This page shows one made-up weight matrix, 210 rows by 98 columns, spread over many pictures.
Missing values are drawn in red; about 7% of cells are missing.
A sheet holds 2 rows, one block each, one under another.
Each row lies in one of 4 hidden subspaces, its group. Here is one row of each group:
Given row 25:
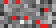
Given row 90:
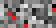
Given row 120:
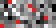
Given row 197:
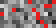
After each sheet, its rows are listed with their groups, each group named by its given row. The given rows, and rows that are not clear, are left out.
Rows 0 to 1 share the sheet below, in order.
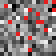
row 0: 25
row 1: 90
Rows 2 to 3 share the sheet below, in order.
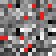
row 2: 25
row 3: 120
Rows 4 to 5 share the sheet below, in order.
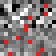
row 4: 25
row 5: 197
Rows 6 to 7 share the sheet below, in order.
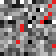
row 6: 120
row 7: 197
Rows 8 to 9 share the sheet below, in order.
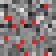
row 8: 197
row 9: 25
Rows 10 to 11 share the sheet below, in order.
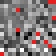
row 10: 197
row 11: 120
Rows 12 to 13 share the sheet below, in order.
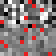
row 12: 90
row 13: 197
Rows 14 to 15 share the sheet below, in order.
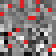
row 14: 197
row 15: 197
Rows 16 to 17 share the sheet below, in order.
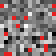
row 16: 197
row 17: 90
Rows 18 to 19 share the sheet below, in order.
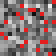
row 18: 90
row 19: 25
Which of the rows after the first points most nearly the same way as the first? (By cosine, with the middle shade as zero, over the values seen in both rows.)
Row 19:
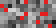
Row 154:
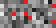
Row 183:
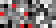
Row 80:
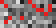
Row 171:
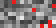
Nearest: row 154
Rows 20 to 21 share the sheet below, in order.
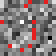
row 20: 120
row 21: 25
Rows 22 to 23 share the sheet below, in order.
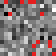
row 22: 120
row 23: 25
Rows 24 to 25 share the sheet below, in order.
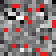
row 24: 120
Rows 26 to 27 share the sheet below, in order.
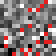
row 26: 90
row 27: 90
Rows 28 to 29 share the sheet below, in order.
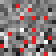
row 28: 25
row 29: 197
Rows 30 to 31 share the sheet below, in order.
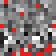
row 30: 197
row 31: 90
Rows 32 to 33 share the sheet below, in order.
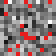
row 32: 25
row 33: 90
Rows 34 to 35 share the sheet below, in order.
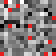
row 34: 197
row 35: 197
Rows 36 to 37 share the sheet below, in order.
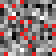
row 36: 90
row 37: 25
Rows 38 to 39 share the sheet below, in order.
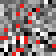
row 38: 90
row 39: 90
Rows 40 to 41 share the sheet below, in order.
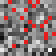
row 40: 197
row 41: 25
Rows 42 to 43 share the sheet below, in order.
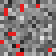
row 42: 120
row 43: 25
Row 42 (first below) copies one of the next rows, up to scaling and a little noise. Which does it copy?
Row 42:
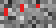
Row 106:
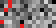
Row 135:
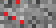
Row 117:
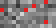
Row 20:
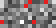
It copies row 135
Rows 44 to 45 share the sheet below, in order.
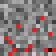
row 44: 197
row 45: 25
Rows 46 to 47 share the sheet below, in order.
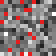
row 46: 25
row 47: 197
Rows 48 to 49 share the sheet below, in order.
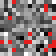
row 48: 120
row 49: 197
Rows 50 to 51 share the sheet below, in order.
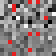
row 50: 25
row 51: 25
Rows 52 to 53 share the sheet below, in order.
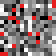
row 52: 90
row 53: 120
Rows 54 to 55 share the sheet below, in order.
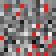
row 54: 25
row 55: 90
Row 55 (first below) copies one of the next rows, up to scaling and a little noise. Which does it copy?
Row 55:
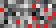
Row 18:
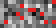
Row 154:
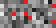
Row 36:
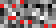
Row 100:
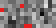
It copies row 18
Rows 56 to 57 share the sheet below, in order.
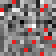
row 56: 25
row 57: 90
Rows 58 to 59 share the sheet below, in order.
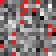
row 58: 90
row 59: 120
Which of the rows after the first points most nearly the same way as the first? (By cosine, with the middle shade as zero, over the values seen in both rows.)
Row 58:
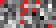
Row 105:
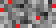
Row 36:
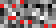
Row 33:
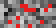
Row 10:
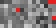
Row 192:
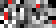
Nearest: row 33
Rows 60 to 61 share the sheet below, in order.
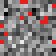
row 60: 90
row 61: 25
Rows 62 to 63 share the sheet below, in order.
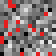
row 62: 25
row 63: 120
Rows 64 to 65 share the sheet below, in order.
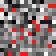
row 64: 120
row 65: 25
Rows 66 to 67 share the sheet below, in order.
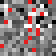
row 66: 197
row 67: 25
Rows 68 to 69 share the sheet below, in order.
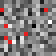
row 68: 25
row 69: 90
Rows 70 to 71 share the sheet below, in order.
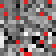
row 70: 120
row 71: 90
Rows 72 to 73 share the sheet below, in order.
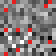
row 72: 90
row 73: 25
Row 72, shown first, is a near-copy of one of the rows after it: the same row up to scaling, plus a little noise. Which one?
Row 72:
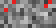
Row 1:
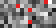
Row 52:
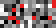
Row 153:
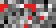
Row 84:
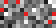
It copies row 1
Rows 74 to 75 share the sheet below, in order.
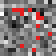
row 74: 90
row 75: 90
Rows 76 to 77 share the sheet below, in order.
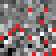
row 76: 197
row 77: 90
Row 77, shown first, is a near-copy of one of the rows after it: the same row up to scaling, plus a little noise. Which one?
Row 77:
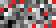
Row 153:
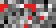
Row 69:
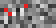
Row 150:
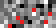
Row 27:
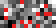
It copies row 27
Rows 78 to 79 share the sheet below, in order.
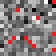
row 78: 90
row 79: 90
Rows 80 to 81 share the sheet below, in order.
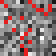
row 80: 120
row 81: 25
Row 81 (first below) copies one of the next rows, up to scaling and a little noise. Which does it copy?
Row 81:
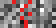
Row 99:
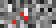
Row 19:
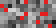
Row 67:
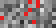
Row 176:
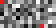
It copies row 67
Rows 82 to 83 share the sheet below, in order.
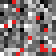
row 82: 197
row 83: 197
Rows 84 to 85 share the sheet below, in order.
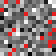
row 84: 90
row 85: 120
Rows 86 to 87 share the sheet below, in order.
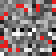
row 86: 25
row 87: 120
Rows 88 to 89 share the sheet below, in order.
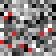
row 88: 120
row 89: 90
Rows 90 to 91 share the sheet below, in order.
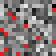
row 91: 197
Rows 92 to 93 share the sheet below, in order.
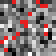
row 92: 197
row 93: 90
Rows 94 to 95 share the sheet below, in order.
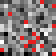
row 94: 197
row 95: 197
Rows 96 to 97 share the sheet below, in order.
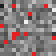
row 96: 120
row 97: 120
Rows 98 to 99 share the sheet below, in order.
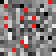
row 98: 90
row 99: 25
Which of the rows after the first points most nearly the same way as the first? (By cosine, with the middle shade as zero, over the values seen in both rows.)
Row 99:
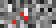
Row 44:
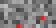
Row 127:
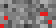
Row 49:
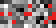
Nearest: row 127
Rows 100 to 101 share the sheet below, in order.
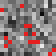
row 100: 90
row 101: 197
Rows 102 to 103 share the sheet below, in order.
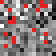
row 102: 120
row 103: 25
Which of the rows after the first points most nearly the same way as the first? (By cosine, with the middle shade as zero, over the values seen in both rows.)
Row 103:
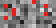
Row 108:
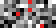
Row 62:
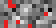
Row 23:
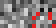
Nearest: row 108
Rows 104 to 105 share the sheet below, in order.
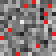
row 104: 25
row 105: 90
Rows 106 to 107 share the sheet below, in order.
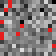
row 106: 120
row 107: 25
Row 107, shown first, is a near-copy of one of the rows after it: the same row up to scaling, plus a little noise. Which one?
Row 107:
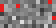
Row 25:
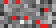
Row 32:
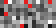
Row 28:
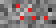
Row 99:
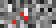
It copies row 25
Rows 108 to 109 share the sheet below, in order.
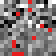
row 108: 90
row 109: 25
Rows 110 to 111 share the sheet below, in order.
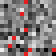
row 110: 197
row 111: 25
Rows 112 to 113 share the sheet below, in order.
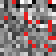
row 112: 120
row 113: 25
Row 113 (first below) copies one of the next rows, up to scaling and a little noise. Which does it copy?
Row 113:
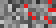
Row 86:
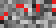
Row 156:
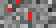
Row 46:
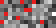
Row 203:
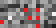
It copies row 156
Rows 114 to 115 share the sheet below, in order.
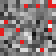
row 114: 120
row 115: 25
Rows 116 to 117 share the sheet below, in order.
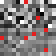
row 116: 120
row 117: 120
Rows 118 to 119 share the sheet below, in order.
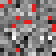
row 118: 25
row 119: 25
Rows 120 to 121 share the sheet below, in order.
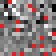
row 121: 120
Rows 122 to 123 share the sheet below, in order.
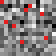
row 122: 25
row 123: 90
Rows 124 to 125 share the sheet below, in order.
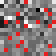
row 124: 120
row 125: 197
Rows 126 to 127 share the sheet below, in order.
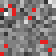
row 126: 90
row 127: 197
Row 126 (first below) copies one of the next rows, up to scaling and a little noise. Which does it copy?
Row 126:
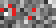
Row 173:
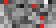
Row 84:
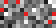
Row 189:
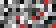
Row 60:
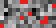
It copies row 84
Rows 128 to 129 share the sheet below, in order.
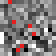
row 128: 197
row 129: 90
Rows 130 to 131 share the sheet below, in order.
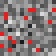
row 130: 90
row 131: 25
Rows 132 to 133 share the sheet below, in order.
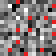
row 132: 25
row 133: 25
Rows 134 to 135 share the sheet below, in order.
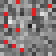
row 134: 90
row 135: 120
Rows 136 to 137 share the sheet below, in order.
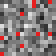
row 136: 197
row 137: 90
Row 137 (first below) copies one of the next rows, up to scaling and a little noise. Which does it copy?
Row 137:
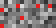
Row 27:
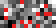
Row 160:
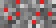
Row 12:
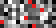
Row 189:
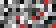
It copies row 189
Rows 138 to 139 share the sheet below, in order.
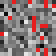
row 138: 120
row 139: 197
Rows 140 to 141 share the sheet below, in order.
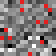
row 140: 120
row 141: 120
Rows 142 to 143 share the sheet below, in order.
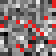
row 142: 25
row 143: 197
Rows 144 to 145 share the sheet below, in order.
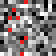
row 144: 90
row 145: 197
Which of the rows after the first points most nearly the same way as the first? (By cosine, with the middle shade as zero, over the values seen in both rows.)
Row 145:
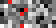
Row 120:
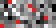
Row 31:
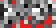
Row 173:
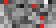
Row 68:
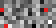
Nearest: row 120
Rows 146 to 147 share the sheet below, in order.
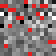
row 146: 120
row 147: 90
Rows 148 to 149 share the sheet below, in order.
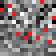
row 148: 120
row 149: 25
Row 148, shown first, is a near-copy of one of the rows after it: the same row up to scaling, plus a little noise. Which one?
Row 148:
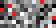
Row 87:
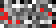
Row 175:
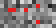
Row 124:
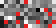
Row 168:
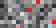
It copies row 168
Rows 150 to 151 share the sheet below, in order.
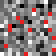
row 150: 90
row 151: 197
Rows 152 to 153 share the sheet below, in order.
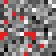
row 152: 90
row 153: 90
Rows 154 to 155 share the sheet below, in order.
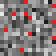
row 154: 90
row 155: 25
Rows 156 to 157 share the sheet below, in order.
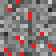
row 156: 25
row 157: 197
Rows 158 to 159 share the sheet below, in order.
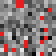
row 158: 197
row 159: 25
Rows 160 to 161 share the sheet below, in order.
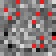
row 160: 90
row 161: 120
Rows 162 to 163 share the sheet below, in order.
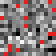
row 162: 197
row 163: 25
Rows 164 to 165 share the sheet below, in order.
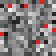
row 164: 25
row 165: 197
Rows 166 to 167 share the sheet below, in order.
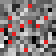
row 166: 25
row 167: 90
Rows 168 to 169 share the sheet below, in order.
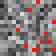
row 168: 120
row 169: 25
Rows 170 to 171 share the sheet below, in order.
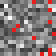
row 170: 120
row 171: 120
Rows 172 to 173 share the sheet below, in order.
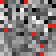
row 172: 90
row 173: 90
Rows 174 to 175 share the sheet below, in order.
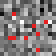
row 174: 25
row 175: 120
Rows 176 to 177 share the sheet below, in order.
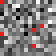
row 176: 25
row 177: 90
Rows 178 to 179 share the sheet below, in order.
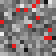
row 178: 90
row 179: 120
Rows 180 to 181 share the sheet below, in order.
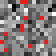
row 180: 25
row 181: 197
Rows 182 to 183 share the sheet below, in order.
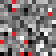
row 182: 25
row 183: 197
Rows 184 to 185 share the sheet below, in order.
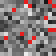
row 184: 25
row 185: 197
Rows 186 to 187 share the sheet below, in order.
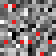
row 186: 25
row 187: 25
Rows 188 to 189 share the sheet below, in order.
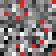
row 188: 25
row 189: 90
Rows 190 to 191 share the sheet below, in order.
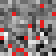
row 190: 25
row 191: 197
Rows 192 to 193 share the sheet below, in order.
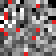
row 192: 90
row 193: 90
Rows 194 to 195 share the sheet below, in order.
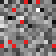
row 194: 120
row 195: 197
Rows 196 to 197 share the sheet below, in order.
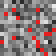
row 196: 120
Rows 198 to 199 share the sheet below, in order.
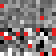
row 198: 25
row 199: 197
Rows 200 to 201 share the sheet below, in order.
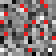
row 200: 197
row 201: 25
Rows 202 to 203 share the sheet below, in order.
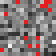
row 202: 197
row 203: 25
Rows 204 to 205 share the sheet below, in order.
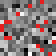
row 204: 25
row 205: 90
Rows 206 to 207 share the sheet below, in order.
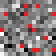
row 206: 25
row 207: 120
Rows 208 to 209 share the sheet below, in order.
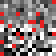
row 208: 197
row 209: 120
